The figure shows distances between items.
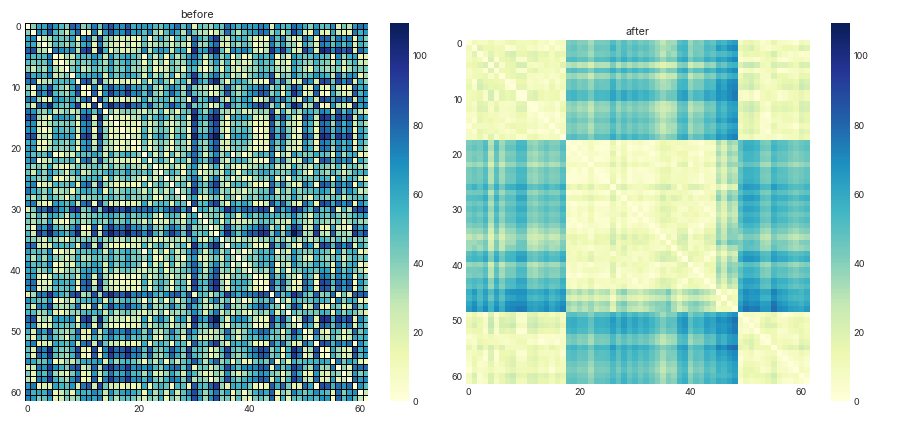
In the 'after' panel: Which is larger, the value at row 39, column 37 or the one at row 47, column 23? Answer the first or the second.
the second
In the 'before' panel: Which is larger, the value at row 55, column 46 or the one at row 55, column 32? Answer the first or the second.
the first
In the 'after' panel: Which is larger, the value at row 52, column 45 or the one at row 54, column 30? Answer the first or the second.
the first
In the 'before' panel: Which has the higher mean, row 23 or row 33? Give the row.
33
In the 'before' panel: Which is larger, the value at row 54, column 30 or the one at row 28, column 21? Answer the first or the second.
the first
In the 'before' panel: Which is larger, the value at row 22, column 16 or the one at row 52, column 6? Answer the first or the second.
the second
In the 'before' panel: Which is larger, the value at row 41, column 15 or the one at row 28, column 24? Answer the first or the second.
the first
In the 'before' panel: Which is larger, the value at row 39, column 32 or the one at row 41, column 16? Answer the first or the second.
the first
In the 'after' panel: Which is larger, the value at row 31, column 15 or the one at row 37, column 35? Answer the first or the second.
the first
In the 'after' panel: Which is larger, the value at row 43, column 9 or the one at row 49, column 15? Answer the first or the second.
the first
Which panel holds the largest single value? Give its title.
before
